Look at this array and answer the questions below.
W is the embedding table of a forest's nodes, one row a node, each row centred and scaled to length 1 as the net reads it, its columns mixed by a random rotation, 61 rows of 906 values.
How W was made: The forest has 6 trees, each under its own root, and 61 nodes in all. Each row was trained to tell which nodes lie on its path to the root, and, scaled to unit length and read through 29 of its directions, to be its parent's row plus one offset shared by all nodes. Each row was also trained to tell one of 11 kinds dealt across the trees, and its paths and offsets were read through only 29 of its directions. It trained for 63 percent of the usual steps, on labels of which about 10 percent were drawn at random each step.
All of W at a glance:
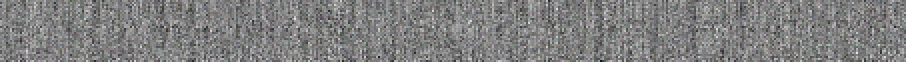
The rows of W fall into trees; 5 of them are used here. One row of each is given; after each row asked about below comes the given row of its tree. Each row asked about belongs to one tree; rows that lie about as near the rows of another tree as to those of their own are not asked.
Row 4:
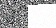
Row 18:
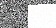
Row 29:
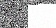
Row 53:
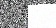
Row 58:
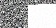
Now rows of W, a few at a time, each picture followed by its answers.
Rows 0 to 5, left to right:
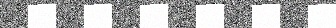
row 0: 58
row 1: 4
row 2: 53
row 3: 18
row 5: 58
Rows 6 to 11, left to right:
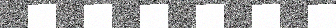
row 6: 53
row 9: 4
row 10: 18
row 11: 18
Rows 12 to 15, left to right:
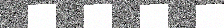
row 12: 53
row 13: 18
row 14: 4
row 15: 18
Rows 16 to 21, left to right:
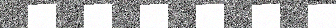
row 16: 4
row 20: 4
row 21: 58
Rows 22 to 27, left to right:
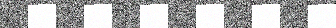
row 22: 4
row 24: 29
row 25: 18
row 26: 18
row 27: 18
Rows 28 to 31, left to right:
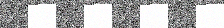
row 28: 29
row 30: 29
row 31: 29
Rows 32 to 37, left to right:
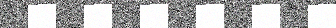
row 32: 29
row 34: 29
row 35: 18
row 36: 4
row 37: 29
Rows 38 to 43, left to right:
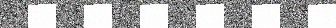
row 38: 29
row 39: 18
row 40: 53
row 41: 4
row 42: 4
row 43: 18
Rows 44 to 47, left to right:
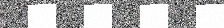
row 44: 53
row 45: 18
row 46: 18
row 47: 4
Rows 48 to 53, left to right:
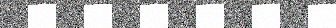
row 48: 58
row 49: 18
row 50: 58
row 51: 53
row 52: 53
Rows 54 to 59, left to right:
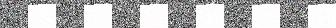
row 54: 4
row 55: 29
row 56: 4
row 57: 53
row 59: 58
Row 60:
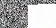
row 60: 4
